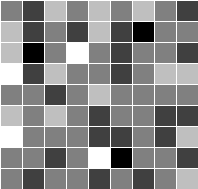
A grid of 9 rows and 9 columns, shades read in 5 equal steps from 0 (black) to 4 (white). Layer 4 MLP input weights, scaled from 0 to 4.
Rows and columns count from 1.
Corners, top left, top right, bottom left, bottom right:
2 1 2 3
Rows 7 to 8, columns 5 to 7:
1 1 2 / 4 0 2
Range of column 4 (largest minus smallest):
3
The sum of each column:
25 12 19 19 20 12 16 17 17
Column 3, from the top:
3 2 2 3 1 3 2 1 2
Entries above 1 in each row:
7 5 6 7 8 6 6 6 6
